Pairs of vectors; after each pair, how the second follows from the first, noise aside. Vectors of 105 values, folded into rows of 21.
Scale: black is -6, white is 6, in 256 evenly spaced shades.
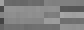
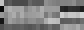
scaled up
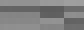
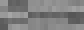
wrapped around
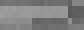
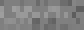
partly zeroed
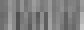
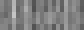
wrapped around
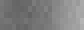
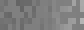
partly zeroed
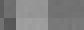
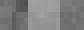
wrapped around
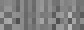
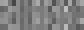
wrapped around
